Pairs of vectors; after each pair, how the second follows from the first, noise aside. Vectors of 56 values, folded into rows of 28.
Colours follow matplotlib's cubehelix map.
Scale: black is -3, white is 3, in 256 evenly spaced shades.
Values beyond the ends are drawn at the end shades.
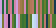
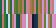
negated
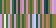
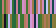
sign-scrambled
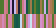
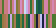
reversed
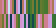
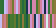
reversed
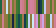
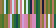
reversed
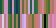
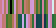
reversed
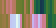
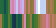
reversed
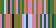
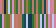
negated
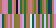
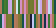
negated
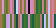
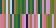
reversed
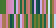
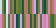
reversed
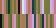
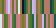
negated
